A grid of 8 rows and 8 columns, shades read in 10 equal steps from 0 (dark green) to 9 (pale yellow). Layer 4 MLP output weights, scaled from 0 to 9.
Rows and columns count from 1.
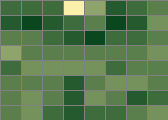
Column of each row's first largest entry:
4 8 1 1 2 6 2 2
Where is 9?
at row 1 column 4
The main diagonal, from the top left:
2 0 2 3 4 4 1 4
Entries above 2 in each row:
3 2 3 8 6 7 5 4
